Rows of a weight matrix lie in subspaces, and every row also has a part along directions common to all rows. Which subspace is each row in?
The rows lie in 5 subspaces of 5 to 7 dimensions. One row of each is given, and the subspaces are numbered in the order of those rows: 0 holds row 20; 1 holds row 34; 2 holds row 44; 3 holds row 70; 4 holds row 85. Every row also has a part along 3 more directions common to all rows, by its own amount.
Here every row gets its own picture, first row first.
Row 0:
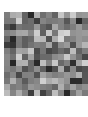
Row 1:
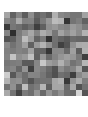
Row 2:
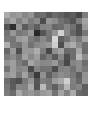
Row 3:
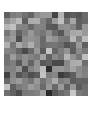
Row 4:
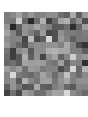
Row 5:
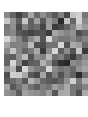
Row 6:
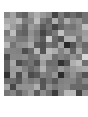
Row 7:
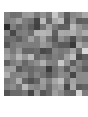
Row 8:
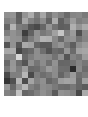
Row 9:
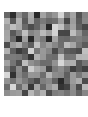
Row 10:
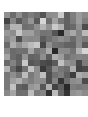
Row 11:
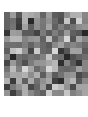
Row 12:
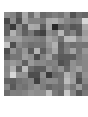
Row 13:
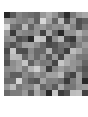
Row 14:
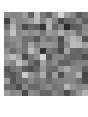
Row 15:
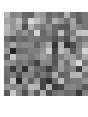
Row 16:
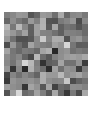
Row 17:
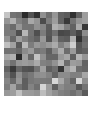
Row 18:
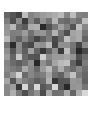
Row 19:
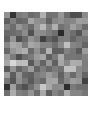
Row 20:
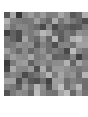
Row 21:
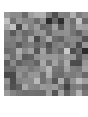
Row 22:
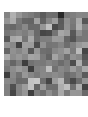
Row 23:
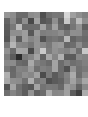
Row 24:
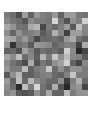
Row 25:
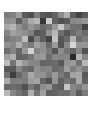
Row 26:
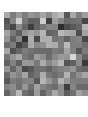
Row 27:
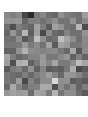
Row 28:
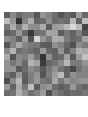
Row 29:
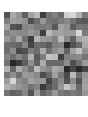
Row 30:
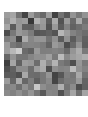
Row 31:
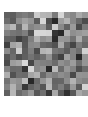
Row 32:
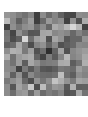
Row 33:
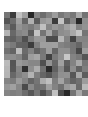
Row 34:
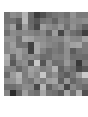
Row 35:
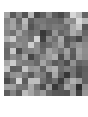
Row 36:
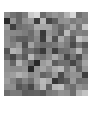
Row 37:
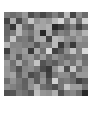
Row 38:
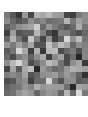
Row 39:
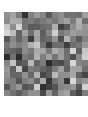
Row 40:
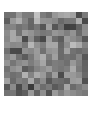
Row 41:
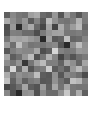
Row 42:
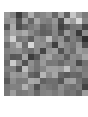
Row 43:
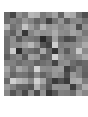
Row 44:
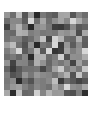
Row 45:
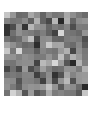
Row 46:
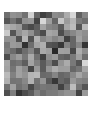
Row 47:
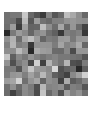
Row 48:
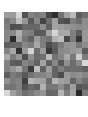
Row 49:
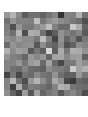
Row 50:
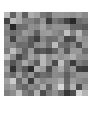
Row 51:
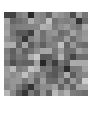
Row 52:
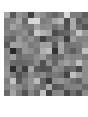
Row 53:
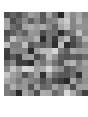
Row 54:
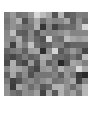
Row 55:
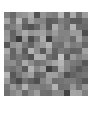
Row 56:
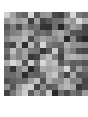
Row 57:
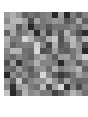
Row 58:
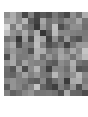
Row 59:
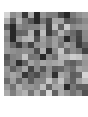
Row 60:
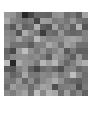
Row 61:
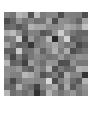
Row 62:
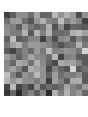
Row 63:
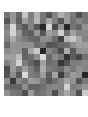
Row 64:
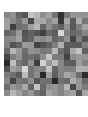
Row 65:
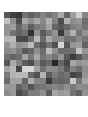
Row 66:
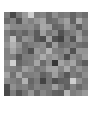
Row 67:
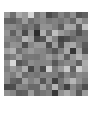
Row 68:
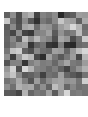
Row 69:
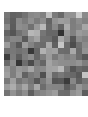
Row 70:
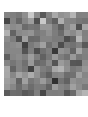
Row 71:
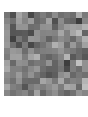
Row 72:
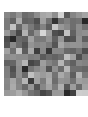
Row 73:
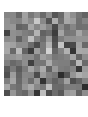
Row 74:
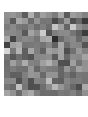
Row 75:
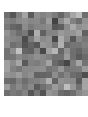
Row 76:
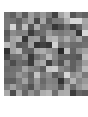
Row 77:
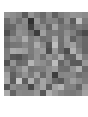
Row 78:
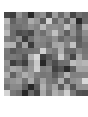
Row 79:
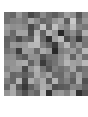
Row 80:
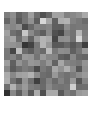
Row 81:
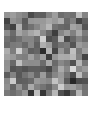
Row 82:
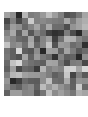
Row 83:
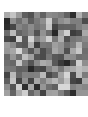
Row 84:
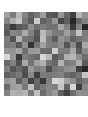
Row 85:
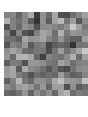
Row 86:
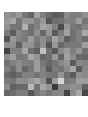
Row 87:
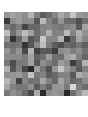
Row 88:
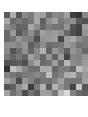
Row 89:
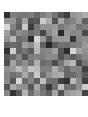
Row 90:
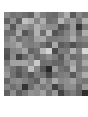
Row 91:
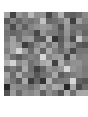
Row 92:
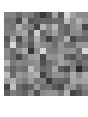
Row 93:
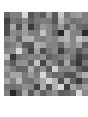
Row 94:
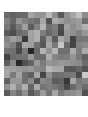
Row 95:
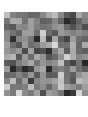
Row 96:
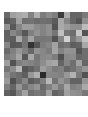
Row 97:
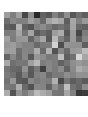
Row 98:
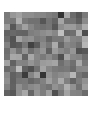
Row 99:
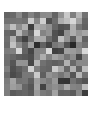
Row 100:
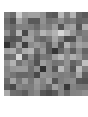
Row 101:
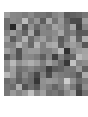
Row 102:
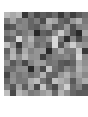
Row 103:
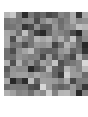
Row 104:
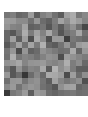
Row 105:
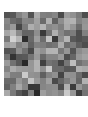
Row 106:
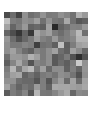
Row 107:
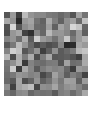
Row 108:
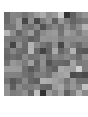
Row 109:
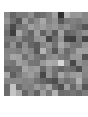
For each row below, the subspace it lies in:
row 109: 1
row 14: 4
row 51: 0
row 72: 2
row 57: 1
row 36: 3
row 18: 2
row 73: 1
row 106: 0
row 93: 1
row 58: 1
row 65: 0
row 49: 2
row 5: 0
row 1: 4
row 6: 1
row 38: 3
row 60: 3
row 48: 3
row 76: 2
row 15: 1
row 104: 0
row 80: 3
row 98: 0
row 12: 2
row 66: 3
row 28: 4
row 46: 3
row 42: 0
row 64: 1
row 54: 1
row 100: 3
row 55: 2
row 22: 2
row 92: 1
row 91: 3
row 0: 3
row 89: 1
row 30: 1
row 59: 4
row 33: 0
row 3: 1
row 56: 0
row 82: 3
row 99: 2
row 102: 2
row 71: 0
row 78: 0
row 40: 4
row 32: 4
